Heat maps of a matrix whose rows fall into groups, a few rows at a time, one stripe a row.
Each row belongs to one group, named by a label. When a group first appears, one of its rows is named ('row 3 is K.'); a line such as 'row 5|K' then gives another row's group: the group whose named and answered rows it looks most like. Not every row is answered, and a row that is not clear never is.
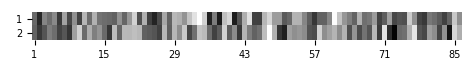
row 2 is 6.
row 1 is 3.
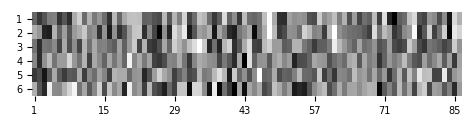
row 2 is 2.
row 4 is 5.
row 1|6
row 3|3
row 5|6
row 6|5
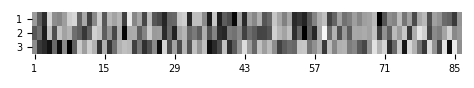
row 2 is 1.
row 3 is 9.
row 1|5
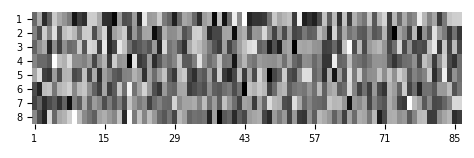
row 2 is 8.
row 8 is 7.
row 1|1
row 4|8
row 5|2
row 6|7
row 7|3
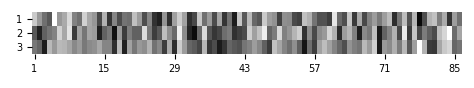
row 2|7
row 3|7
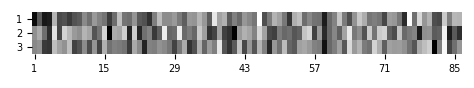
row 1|3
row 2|8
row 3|2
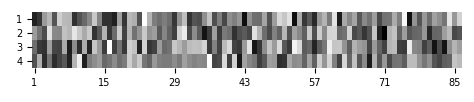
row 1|1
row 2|7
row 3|3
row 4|6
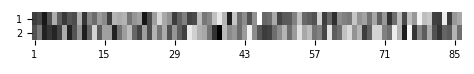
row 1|6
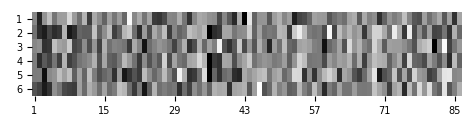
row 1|5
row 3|2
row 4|9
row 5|7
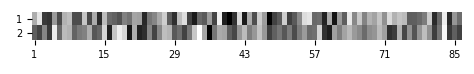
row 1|2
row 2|8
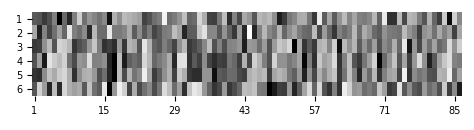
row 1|6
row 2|5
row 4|7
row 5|7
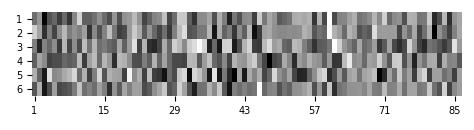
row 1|6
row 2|2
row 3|3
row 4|9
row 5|5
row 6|6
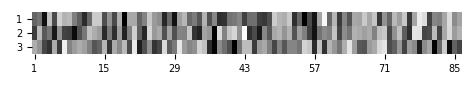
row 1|1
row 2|1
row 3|8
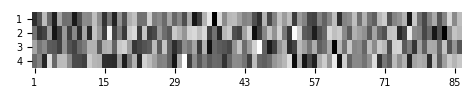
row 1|1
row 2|3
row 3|9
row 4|1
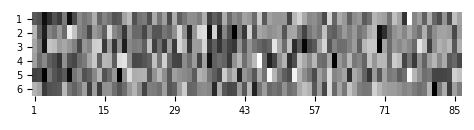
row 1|9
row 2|5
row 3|5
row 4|9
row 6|2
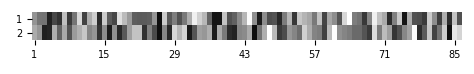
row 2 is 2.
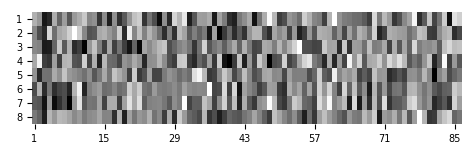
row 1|2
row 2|7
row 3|1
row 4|2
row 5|8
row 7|6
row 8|7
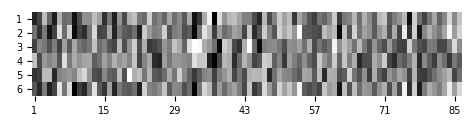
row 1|1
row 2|1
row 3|3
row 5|7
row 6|1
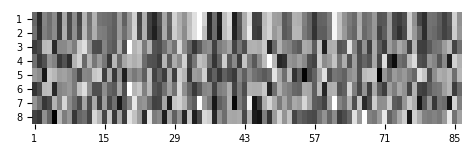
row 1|3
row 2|3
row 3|7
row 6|7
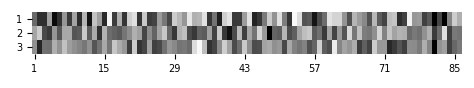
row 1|3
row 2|2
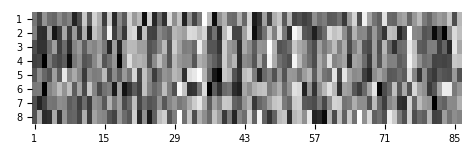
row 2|3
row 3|6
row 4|6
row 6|7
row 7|3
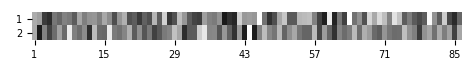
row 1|9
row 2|5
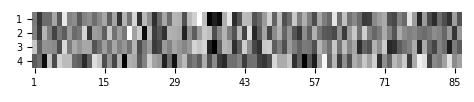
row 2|5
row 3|8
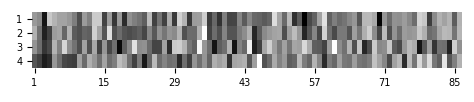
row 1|5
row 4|9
